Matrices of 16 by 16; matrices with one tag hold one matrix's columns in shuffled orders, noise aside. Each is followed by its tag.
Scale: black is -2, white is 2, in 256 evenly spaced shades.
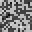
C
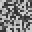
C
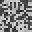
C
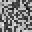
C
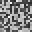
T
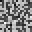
C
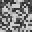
T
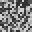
T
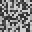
C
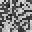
C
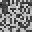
T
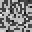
T
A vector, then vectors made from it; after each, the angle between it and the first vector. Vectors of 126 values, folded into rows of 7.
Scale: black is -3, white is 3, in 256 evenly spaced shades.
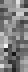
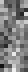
nearly opposite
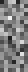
orthogonal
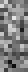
partly aligned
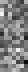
partly opposed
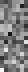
orthogonal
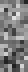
partly aligned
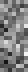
orthogonal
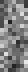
partly aligned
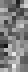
nearly opposite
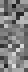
partly opposed
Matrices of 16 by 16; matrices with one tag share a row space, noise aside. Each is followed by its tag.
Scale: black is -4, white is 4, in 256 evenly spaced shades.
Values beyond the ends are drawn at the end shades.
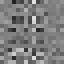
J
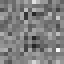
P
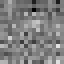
P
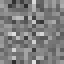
J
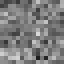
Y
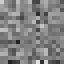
Y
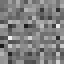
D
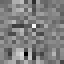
J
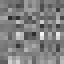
D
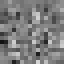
Y
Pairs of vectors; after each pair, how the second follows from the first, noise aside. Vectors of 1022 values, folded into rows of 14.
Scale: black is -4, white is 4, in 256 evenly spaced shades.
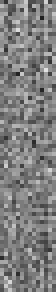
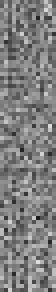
reversed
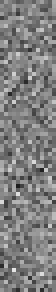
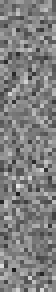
negated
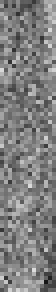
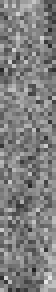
negated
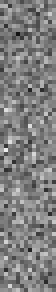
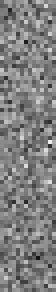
reversed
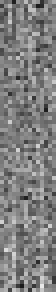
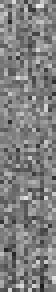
negated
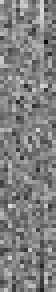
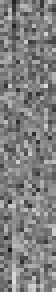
reversed
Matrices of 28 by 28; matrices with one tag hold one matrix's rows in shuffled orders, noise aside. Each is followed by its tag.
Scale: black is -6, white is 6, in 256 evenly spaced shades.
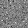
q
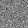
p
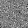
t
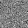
t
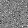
t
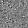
q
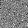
t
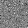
t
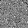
t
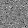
p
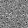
p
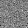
t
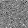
p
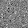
q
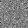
t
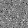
p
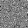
t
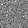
q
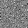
t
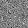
q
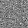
p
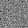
q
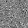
p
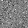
q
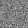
p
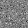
p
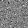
q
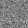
p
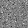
q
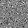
p
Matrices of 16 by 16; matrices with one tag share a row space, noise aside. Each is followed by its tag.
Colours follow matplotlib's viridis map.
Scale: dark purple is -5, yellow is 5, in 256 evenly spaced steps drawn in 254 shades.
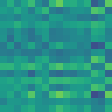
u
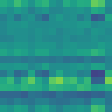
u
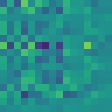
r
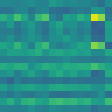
u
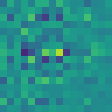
r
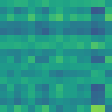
u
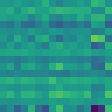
u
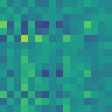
r
